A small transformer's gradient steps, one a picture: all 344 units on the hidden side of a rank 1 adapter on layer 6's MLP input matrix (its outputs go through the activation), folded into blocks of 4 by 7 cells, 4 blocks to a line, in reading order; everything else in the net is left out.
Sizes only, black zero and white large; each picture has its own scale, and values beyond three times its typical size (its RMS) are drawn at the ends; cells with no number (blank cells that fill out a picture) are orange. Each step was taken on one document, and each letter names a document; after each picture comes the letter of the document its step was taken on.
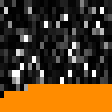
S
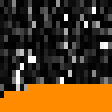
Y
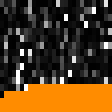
Y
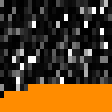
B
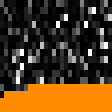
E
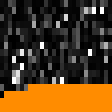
S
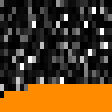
S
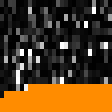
Y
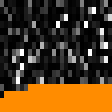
E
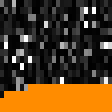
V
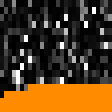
V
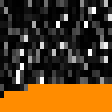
E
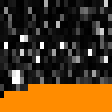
E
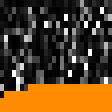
V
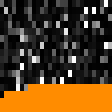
S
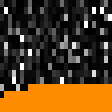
B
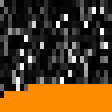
S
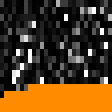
B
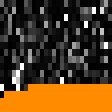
B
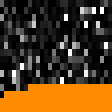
B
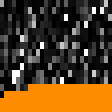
B
